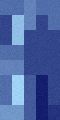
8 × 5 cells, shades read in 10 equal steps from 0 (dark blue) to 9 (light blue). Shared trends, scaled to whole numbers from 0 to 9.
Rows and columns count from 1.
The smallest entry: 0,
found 3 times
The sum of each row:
21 21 16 14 16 18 18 16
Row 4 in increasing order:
2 2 2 4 4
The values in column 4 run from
0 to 4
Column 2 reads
4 8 8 4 5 9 9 6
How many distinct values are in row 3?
2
